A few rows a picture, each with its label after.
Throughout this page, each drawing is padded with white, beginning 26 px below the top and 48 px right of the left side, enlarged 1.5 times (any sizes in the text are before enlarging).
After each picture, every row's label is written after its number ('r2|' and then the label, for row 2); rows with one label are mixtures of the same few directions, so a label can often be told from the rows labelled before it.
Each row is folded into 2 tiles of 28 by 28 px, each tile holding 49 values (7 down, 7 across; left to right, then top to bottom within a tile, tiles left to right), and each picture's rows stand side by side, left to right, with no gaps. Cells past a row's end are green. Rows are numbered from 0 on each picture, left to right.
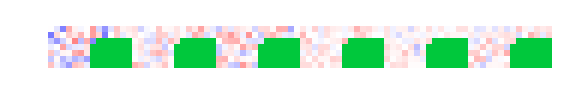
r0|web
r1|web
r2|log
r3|web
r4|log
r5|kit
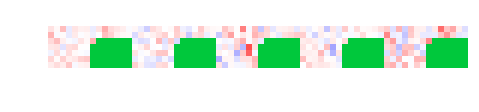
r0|web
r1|web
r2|log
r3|log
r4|web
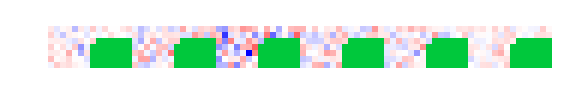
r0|log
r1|kit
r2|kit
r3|log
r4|kit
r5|log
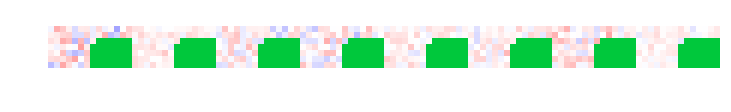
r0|web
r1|kit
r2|web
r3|web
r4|log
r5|kit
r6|web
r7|web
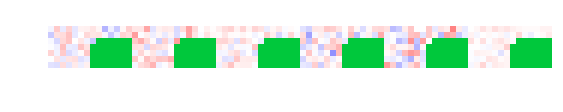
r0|web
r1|web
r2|kit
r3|kit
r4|web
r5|kit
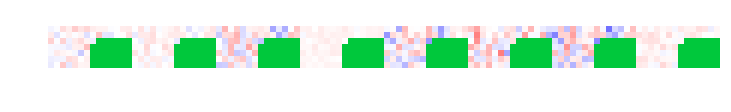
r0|kit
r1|web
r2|web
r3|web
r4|web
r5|kit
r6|web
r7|log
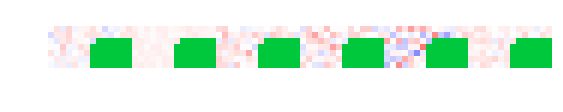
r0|web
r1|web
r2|kit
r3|log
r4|kit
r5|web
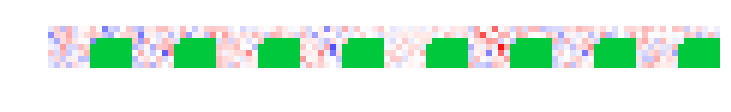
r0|web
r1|kit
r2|kit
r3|log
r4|kit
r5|log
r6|kit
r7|kit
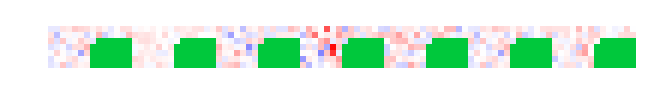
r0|kit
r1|log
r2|log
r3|log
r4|log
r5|kit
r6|log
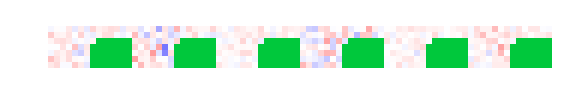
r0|log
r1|log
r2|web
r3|web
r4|kit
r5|log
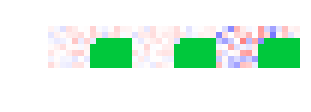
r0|web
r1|web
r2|web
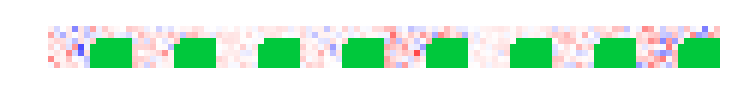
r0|log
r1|kit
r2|log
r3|log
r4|kit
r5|kit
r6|log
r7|web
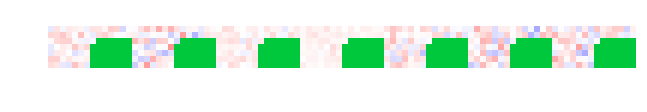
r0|log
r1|kit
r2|web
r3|log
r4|kit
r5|web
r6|log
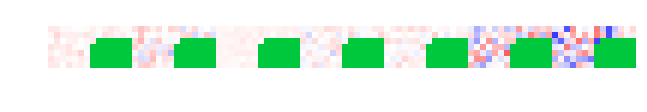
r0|kit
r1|kit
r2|web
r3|kit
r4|kit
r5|kit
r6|web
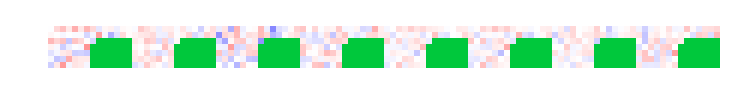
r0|kit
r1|web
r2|web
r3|log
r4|kit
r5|kit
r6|web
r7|kit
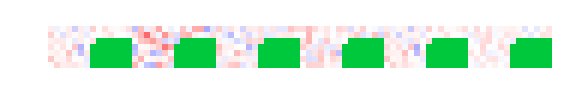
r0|log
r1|log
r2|log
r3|kit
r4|log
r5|web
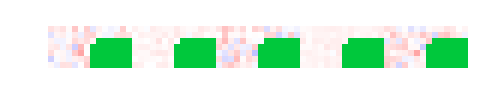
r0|log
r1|web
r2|kit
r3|kit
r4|kit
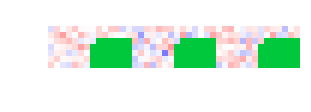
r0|log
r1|kit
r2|web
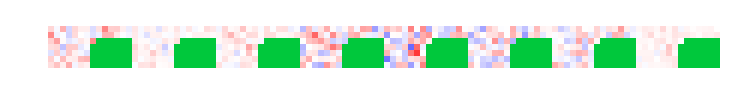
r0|web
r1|log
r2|log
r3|log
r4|log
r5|web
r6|web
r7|log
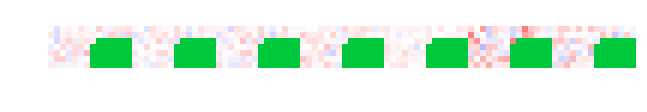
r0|kit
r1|web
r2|web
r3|log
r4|log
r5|web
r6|kit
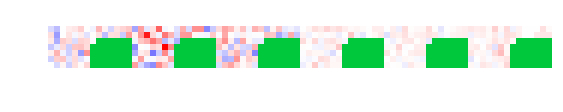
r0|kit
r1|log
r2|kit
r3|kit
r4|web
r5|log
